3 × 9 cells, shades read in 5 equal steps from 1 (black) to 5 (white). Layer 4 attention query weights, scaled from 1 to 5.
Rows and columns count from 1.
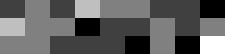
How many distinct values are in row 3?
4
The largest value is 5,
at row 3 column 9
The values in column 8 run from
1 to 2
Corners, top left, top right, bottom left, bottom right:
2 1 3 5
